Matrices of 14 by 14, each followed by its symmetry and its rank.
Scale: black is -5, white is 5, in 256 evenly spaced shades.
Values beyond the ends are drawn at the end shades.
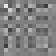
symmetric, rank two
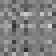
antisymmetric, rank two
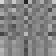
neither, rank two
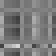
neither, rank one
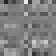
neither, rank two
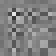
symmetric, rank two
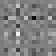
antisymmetric, rank two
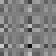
neither, rank one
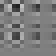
neither, rank one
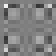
symmetric, rank one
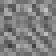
antisymmetric, rank two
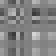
symmetric, rank one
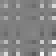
symmetric, rank one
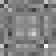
symmetric, rank two
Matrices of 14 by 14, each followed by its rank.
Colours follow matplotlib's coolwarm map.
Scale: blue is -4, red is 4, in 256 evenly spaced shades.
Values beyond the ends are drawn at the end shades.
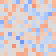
full rank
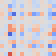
two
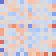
three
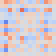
two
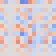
two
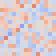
full rank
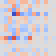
two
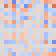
three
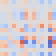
two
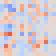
three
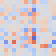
three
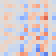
two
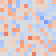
full rank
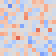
full rank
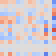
two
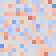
full rank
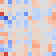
three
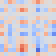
two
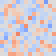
full rank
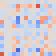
three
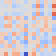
three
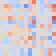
three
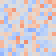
full rank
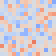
full rank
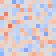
full rank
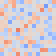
full rank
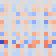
two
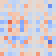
three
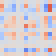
two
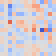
three
